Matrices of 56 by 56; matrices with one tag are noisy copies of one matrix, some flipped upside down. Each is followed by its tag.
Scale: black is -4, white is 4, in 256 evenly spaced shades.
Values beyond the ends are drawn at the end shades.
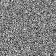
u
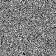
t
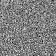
u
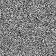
t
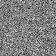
t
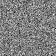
t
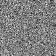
u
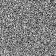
u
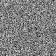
u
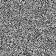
t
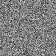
t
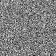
u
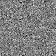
t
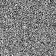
u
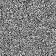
t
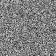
u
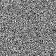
u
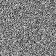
u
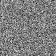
u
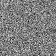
u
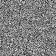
t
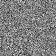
t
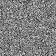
t
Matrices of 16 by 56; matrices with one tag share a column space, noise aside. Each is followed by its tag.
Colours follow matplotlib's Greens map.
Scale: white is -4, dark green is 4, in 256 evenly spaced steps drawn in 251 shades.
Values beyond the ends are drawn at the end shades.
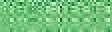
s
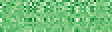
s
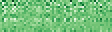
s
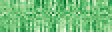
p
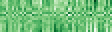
p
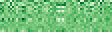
s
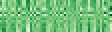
p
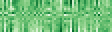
p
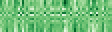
p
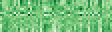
p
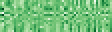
p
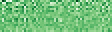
s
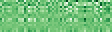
s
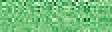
s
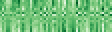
p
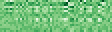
s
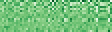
s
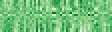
p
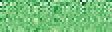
s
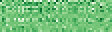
s
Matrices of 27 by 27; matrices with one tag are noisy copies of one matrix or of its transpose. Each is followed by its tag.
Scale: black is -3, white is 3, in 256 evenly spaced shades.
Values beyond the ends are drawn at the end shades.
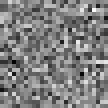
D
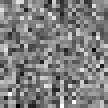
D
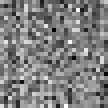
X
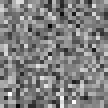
D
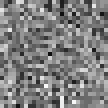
D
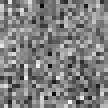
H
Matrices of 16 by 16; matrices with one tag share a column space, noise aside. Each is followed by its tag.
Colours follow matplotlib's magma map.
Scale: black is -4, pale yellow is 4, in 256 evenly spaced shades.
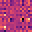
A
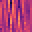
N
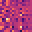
A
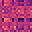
A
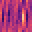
N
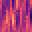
N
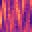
N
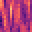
N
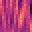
N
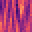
N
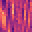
N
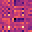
A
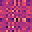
A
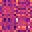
A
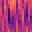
N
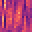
N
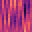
N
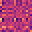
A
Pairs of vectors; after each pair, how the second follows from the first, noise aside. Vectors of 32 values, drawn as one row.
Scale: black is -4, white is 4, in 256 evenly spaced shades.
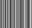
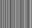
shrunk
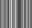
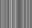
shrunk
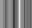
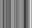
wrapped around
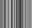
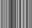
reversed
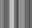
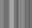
shrunk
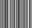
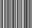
reversed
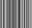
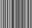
reversed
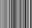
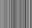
shrunk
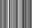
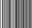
wrapped around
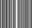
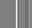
partly zeroed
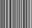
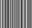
reversed
